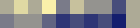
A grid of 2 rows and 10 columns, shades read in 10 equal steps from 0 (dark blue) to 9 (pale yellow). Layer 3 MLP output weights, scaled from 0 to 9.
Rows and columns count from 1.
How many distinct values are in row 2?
7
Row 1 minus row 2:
2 3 1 6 3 5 4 3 2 0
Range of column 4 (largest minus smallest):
6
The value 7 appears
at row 1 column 6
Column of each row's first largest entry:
4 10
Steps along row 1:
up down up down up down same down up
